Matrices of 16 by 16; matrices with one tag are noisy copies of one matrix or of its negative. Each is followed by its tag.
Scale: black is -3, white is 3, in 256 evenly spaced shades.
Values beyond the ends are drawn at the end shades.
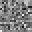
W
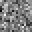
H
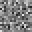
W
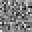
W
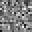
W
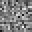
W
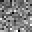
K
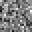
H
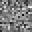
W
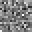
W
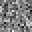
H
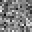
H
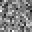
H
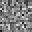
W
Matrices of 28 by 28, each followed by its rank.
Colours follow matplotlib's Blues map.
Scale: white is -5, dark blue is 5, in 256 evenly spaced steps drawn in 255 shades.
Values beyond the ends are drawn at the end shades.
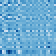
three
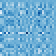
three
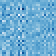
three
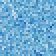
full rank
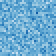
full rank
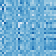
three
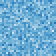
full rank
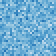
full rank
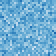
full rank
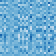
three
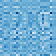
three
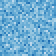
full rank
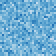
full rank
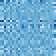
three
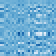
three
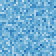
full rank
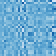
three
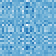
three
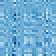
three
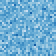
full rank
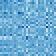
three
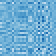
three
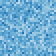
full rank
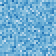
full rank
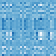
three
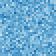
full rank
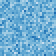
full rank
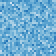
full rank
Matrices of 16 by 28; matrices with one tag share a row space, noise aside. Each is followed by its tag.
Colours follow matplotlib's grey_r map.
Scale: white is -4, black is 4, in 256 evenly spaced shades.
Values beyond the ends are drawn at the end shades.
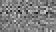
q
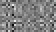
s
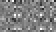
s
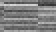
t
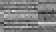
t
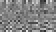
q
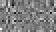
s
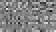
q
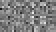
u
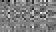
u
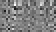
s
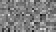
u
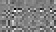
s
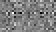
s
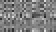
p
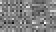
p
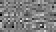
p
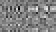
q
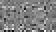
p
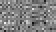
p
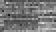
t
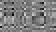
p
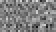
q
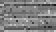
t
